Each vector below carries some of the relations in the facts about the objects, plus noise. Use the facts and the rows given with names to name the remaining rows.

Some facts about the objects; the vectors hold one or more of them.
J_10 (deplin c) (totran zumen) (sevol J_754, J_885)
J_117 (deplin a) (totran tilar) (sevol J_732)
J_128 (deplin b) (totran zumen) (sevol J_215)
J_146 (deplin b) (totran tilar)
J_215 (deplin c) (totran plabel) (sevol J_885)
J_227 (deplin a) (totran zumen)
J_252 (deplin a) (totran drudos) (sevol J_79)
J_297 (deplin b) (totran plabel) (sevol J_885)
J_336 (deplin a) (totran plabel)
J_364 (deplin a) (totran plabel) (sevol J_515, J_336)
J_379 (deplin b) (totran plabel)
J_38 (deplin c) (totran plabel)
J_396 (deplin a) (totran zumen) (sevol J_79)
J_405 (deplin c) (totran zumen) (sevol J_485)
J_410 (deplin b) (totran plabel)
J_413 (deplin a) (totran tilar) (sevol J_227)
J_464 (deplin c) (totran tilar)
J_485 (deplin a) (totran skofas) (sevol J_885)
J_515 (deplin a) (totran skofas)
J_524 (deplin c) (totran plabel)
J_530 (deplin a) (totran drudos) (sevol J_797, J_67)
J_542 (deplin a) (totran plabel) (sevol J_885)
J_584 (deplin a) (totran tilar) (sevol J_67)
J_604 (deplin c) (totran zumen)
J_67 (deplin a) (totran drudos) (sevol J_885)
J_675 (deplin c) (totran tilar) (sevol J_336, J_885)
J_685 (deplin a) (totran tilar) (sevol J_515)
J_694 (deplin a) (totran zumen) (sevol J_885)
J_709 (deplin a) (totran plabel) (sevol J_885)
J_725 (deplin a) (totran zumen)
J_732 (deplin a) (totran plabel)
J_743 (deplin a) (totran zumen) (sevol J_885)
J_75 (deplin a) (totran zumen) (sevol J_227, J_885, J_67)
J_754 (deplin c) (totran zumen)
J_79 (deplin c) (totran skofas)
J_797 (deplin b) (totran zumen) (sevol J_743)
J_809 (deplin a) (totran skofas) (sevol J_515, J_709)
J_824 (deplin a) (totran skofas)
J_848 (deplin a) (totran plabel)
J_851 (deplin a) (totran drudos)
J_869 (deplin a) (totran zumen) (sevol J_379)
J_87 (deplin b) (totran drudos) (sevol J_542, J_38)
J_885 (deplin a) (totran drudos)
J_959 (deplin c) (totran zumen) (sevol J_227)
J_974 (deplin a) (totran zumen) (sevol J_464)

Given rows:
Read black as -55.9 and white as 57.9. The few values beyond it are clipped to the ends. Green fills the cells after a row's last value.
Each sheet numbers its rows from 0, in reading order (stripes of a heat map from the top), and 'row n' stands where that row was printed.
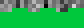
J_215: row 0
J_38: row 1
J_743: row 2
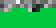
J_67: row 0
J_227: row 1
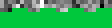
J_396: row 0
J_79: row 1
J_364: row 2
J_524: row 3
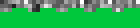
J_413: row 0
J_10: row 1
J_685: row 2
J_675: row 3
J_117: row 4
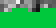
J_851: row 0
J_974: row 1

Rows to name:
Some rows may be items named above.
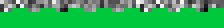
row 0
J_87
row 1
J_584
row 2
J_604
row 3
J_215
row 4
J_685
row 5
J_87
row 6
J_824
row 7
J_974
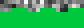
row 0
J_413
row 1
J_824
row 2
J_754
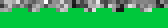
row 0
J_885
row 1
J_530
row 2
J_732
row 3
J_515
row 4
J_405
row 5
J_364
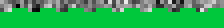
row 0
J_297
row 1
J_959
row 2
J_725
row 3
J_464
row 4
J_485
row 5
J_336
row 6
J_797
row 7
J_252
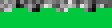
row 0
J_848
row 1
J_405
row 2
J_809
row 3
J_974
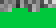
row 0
J_215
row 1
J_146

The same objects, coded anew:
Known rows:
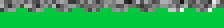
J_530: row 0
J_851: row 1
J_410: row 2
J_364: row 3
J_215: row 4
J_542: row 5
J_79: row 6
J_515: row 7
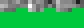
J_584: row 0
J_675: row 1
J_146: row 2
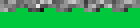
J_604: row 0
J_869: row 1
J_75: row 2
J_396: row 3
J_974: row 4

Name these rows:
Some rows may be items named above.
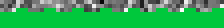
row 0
J_824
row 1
J_227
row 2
J_685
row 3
J_379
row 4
J_485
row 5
J_732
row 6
J_515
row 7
J_252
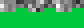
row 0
J_464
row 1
J_405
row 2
J_675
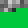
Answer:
J_128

